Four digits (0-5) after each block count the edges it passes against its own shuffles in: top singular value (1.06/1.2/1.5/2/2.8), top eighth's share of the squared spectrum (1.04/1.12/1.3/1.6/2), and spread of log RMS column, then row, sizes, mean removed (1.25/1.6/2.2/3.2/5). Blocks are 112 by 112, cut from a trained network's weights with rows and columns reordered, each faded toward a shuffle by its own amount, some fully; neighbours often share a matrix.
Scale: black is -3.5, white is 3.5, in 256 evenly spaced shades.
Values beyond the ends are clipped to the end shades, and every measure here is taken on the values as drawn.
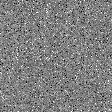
0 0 0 0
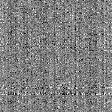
4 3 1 3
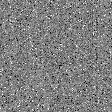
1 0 0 0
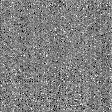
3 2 0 2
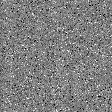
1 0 0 0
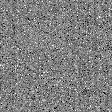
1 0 0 0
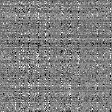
4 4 4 2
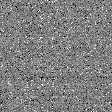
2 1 1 0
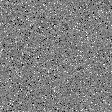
0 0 0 0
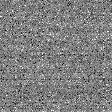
2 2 1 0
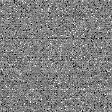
3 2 2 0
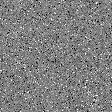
0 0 0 0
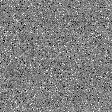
1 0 0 0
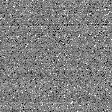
2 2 2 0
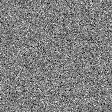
0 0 0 0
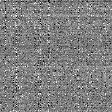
3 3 3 1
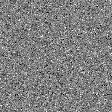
2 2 0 0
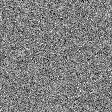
1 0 0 0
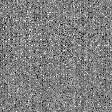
3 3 0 3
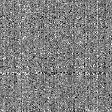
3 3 0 3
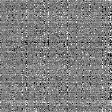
4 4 4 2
